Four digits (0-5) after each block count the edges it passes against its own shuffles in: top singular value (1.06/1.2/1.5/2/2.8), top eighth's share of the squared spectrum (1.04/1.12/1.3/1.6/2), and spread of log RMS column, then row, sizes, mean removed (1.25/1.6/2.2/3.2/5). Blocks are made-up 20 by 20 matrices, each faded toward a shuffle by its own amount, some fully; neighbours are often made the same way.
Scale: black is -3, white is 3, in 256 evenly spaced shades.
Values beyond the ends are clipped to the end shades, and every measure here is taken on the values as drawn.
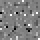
1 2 0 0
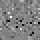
1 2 0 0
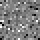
0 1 0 0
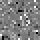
0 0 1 0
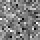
0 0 0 0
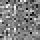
2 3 2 0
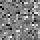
2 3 0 0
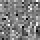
2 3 1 1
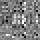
3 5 2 2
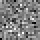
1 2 0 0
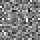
2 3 1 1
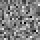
1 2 0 0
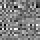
3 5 1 3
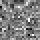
2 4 0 1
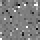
1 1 0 0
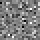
2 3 1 0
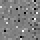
2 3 0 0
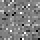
2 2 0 0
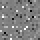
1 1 0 0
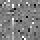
2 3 0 0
